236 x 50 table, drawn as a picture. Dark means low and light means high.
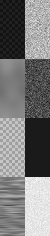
The table splits into 4 rows of 2 panels. Panel 1,1: very low, checkered, faint in contrast. Panel 1,2: high, fine-grained. Panel 2,1: middling, smooth, faint in contrast. Panel 2,2: low, fine-grained. Panel 3,1: high, checkered. Panel 3,2: very low, flat. Panel 4,1: middling, streaked across. Panel 4,2: very high, fine-grained, faint in contrast.
